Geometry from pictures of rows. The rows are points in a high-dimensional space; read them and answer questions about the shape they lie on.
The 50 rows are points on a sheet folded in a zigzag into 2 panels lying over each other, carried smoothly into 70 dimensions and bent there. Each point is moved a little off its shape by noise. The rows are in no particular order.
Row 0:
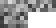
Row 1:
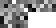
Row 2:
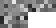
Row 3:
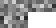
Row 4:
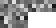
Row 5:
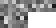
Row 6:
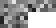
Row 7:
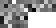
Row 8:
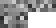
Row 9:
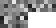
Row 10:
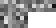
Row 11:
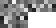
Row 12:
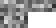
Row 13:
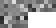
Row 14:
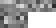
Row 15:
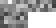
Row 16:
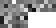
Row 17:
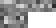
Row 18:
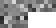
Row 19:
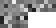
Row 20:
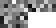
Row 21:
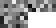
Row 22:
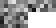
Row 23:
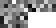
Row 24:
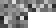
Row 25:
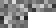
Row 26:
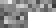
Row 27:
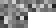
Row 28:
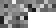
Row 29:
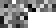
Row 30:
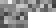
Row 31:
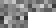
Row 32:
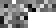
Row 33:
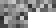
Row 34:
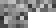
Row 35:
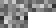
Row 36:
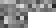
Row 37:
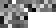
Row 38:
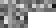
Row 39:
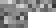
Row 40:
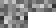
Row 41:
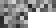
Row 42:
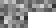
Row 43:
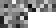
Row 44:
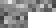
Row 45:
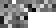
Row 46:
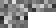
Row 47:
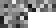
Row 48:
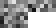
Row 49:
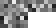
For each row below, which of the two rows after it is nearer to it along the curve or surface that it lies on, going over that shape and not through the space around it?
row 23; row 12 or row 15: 15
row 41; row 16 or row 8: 8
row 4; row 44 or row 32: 32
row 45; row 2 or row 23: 2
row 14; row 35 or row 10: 10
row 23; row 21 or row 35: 21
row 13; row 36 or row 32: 32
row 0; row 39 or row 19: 39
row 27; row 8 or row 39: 8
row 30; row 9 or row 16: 9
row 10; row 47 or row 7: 47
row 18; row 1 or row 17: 1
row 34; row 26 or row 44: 26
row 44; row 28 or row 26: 28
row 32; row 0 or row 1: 1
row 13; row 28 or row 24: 28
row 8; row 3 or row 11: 11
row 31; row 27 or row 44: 44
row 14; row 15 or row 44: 15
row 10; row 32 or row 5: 5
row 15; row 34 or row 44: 34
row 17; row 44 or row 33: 33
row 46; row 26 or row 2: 2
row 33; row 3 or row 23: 23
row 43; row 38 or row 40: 38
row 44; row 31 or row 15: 31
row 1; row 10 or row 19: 19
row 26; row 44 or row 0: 0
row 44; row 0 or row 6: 6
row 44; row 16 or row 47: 16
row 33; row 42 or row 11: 11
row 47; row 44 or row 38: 38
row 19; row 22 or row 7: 7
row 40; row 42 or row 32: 42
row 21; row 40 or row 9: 9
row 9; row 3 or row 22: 22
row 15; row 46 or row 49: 49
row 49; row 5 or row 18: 5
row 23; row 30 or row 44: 30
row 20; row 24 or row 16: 24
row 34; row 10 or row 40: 10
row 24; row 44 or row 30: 30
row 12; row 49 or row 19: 19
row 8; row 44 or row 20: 20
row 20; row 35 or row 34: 34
